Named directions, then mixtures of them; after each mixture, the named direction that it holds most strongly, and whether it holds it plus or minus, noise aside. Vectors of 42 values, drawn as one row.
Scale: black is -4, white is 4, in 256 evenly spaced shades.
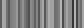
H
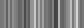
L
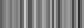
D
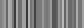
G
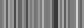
G, plus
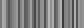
H, plus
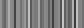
H, minus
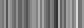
L, plus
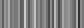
D, plus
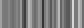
D, minus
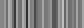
G, plus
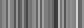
L, plus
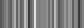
D, plus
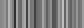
G, plus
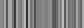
G, plus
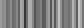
D, minus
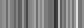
L, plus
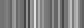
L, plus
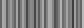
H, plus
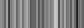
L, minus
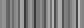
D, minus
